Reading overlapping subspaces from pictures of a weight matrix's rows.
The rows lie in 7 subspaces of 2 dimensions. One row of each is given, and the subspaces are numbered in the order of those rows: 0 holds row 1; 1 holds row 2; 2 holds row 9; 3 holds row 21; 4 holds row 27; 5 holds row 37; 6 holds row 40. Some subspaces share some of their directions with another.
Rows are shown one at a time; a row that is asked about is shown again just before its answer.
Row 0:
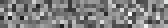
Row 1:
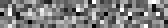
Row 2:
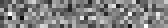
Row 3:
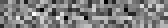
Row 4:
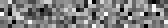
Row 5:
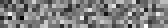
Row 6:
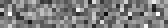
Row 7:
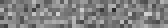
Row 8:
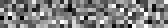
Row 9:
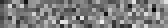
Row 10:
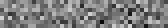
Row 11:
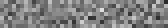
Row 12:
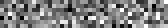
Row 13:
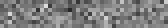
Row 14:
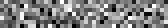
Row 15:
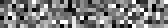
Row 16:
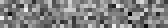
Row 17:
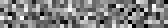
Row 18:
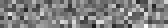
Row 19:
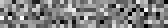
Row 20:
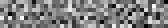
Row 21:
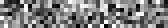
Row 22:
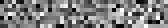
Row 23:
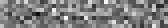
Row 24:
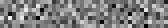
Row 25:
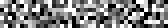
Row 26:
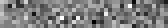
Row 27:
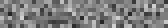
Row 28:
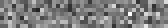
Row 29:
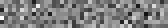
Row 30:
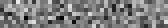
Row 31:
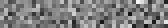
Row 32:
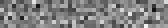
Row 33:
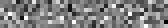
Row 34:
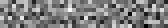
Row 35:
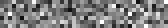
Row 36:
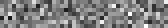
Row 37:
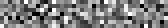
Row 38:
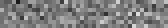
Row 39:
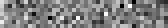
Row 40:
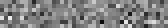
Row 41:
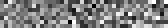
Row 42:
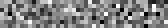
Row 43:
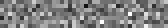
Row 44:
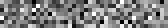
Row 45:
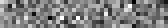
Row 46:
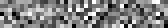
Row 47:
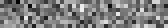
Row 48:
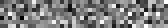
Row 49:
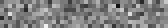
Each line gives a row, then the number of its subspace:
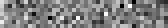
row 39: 2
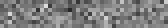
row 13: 6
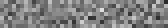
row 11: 1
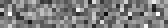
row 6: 0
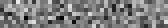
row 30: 2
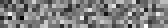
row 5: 1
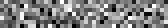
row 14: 4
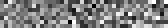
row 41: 1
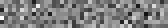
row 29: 6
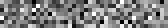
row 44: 6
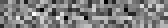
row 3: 5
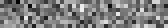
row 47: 3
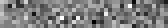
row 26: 2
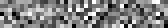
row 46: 0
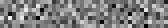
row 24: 5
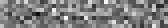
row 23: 5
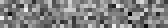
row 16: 3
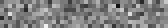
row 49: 3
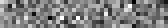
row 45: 2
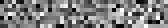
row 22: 4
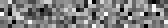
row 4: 0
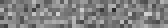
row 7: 6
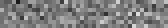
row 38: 3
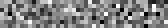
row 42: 0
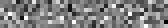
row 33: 2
